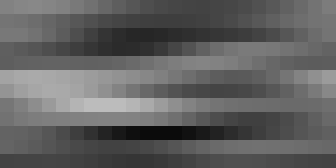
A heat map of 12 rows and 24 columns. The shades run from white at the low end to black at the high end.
Roughest part: bottom middle. Grain: streaks across. Ninth with the lowest average: middle left. Average level on the scale: 60%.
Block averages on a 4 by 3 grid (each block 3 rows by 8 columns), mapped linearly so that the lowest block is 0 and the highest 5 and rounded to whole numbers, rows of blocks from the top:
2 5 3 | 2 2 2 | 0 2 3 | 4 5 3
